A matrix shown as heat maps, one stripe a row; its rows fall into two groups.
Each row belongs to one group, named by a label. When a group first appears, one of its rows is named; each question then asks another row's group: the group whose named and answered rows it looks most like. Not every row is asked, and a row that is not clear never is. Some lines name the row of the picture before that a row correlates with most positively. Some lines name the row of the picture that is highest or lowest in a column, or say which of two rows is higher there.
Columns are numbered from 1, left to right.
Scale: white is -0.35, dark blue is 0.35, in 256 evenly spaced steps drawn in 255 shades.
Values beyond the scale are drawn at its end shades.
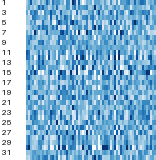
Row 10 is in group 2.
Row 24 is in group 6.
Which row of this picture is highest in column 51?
30
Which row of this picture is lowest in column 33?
12
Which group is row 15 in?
6
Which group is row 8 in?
6
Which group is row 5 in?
6
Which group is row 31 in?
2
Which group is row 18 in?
6
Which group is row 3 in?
6
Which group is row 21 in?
6
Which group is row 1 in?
2
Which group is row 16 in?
6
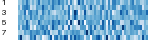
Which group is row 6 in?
6
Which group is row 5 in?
2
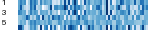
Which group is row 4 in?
2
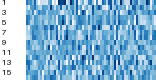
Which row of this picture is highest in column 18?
1
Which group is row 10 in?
2
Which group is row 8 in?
2
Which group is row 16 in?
6
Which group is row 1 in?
6
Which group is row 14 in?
6
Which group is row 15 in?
6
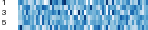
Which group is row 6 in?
6
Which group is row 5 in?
2
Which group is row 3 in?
2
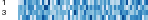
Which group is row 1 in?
2
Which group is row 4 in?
6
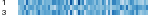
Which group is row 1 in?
2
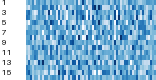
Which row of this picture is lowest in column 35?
15
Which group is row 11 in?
2
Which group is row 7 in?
6
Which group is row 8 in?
2
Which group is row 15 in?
6
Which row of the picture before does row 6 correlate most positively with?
3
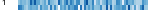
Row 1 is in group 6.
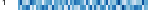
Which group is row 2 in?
6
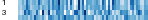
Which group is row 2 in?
2
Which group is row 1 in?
2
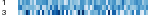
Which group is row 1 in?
6
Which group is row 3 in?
2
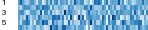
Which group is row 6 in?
6
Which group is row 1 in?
6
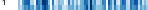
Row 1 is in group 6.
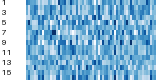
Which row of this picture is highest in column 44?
7
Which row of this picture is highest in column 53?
9
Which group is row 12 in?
6
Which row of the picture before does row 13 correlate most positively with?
2
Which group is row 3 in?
6
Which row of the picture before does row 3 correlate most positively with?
1
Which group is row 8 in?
6
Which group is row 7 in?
6
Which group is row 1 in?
6
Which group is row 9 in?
6
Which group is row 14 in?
2
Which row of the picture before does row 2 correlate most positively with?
1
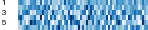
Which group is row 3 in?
6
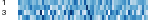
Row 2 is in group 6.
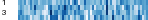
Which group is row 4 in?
6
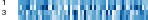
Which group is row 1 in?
6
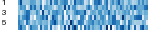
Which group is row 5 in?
2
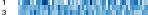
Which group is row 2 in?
2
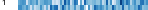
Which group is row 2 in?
6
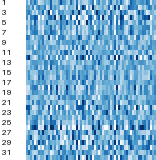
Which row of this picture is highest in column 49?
4
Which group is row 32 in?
2
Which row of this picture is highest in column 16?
18
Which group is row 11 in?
2
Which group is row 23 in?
6
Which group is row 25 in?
6
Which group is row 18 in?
2
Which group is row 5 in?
2
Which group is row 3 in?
2
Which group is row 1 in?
6
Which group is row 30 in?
6
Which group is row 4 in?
6
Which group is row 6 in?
6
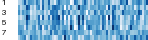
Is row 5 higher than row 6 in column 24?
No
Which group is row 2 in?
2
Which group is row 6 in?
2
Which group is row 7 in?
6
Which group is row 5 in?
2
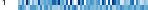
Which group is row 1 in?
2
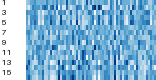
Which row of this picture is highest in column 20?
16
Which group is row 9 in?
2
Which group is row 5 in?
6
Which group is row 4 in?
6
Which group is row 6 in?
2
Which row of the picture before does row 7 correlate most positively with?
2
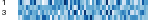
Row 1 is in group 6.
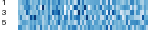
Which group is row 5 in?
2
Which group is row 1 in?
2
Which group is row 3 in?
2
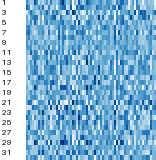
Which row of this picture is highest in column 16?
22
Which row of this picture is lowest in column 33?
21
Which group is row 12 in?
2
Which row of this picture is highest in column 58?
3
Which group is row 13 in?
2
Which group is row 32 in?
6
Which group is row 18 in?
2
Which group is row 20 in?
6
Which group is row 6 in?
6
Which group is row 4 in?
6
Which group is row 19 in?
2
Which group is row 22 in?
2
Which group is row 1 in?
2
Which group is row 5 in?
2
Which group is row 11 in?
2
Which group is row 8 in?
6
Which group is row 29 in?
2
